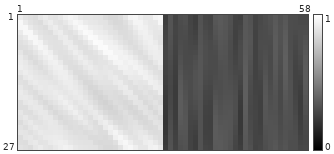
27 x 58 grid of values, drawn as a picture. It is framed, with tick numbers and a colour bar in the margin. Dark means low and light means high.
The table splits into one row of 2 panels. Panel 1,1: very high, slanting down to the right, faint in contrast. Panel 1,2: low, streaked downward, faint in contrast.
